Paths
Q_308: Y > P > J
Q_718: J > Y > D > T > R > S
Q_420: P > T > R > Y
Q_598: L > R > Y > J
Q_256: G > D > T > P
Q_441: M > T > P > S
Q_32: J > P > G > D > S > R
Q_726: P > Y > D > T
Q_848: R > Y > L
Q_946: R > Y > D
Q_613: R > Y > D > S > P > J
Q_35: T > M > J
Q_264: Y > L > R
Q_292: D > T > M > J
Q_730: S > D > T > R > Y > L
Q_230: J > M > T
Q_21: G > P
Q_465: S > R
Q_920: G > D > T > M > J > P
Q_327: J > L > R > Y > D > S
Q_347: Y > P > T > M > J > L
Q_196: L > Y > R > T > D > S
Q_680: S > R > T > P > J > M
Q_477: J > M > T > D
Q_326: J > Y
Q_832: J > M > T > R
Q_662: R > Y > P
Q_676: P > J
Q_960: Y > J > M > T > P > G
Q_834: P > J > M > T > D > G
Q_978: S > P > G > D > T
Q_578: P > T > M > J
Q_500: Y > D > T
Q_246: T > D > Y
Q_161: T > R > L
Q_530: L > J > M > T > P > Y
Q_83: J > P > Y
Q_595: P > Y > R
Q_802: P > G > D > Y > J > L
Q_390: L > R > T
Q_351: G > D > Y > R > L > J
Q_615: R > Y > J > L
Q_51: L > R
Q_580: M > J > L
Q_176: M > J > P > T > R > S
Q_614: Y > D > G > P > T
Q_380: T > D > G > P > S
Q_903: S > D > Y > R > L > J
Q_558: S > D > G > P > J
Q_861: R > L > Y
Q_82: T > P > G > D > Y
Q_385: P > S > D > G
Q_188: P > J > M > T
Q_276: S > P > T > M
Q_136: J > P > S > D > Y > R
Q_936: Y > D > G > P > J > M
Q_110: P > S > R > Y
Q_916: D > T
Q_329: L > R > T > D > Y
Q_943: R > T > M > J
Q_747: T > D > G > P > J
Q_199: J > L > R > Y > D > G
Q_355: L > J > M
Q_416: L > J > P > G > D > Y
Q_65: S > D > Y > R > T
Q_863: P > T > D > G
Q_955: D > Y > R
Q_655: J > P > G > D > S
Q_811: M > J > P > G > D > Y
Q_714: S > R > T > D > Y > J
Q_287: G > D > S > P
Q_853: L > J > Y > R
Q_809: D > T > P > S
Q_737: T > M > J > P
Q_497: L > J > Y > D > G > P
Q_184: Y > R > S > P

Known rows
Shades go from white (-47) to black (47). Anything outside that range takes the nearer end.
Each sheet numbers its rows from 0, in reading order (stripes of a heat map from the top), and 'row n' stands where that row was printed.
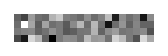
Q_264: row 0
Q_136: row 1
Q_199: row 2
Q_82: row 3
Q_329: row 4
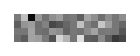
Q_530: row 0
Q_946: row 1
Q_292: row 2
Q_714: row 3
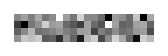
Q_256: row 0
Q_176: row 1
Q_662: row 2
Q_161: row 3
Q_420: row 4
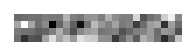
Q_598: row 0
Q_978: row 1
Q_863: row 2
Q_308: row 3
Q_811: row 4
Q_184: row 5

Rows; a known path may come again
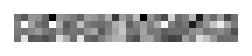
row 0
Q_35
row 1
Q_161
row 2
Q_292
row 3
Q_960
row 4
Q_530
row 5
Q_903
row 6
Q_82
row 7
Q_326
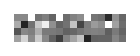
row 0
Q_385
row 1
Q_327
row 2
Q_558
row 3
Q_615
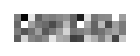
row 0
Q_580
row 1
Q_834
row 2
Q_51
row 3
Q_441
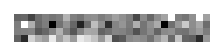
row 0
Q_861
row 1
Q_978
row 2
Q_863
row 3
Q_747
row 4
Q_802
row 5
Q_287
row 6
Q_176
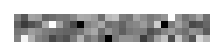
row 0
Q_477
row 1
Q_598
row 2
Q_920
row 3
Q_136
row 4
Q_308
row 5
Q_380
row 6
Q_946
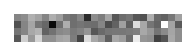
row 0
Q_276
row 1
Q_497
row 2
Q_329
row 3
Q_416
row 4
Q_230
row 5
Q_832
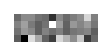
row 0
Q_955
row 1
Q_848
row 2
Q_676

